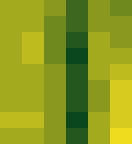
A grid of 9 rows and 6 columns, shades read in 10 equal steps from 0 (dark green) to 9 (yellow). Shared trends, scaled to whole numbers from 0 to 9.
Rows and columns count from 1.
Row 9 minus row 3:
0 -1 1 0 0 4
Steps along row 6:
same down down up up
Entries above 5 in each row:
2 2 3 4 4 3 3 4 4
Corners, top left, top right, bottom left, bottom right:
6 4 6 9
